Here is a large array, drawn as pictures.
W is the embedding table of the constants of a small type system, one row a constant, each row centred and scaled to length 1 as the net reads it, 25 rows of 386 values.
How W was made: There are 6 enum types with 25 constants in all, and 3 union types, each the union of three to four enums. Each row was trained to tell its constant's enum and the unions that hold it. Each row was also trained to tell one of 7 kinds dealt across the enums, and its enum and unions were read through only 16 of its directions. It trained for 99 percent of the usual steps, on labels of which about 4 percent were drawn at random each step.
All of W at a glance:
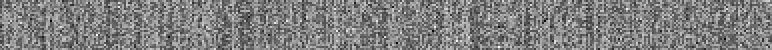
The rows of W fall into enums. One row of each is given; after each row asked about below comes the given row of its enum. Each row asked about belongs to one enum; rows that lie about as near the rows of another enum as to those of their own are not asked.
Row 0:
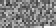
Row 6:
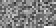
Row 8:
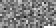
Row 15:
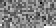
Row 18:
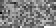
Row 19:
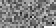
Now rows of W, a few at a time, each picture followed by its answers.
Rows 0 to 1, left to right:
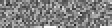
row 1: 19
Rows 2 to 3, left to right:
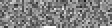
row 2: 8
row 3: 15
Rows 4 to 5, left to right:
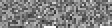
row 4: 19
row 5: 15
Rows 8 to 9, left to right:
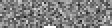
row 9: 8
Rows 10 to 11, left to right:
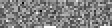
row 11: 18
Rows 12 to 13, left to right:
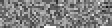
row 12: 0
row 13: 18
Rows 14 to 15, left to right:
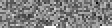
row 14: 19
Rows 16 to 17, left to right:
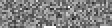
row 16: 19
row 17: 0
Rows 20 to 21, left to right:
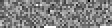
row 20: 0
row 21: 0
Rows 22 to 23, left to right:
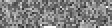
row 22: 6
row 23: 15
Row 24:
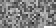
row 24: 6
